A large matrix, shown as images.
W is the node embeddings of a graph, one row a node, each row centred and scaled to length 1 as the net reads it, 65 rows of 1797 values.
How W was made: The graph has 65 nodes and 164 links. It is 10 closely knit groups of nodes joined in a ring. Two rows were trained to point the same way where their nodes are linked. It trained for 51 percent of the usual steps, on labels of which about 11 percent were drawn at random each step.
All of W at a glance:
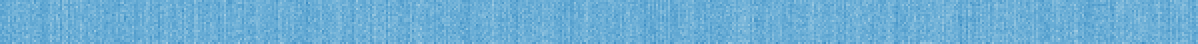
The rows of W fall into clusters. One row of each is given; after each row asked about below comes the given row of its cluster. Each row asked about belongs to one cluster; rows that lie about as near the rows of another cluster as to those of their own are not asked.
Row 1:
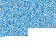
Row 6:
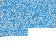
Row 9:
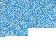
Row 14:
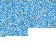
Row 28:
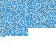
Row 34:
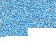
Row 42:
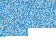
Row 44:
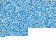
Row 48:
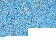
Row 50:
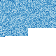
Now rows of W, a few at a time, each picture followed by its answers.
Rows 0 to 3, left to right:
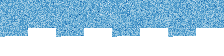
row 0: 14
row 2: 48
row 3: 14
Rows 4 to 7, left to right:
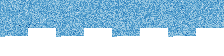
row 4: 28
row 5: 1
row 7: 9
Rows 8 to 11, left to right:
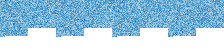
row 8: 6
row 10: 14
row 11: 50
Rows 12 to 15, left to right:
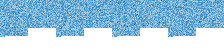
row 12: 28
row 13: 50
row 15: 34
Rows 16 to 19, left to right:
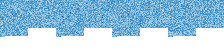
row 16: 42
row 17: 14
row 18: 48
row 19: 9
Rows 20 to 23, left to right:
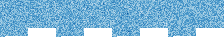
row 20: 34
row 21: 42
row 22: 42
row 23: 50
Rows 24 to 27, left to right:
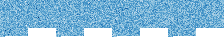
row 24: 28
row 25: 28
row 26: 42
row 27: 1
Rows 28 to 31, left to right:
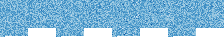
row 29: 1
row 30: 28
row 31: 1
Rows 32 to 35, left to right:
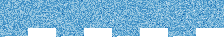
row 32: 42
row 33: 14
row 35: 9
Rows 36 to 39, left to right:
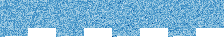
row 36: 6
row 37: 42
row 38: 9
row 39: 9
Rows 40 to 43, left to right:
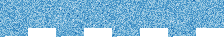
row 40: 44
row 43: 14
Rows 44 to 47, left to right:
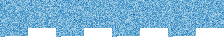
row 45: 50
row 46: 1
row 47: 1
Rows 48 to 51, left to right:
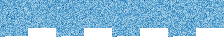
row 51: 44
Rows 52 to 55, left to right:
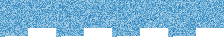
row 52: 9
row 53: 6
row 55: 14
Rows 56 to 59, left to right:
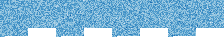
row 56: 42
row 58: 28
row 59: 1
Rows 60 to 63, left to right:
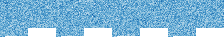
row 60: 9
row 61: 6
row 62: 50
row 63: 48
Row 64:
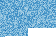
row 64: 48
